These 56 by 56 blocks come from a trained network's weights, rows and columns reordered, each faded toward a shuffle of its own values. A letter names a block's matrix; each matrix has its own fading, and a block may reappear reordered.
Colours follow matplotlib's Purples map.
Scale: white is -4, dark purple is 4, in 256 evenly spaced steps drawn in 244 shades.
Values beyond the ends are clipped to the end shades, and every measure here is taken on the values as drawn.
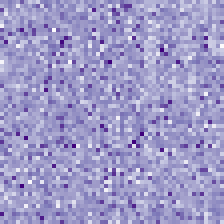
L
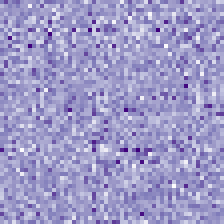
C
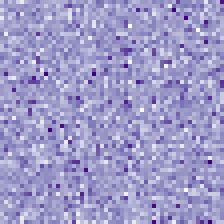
L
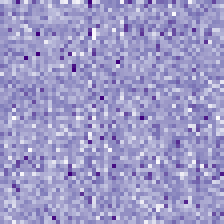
L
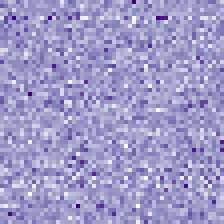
C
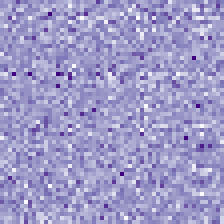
C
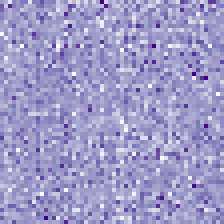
L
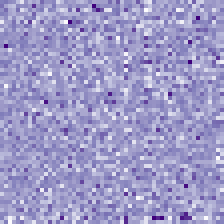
C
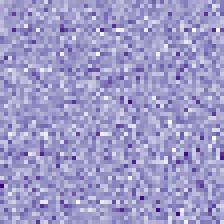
C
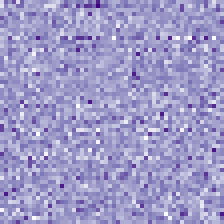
C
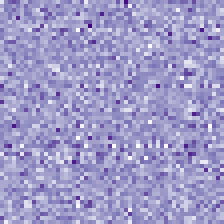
C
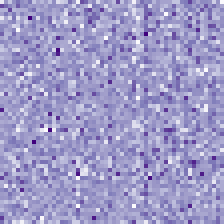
L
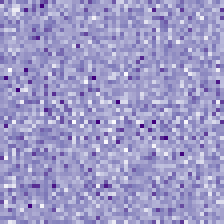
L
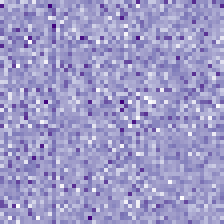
L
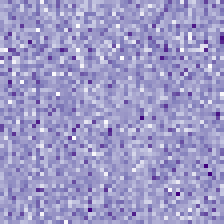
L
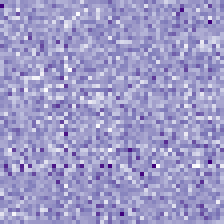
C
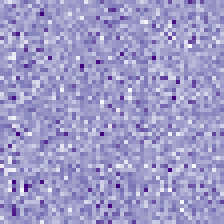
L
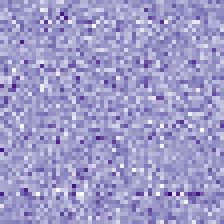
C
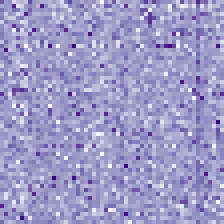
L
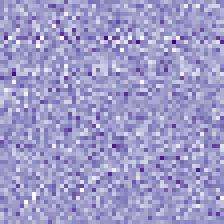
C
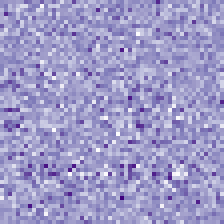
C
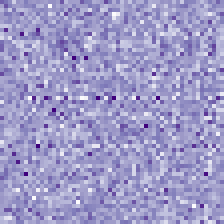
C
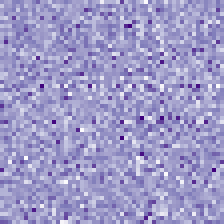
C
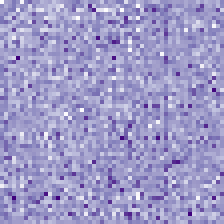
L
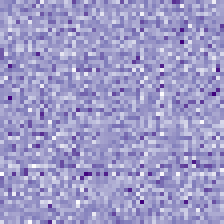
C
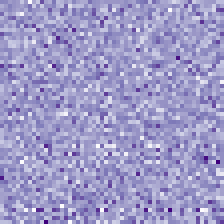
C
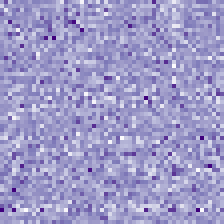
C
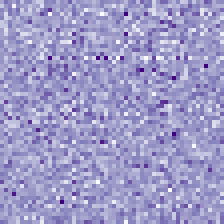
C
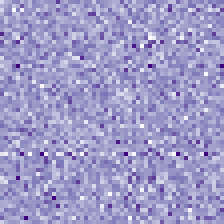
C
